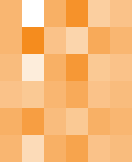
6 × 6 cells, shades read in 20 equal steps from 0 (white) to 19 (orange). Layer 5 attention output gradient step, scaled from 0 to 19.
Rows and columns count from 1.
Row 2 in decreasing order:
19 14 12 12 10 7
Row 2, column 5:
14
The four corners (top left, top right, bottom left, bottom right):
12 10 12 11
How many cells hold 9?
3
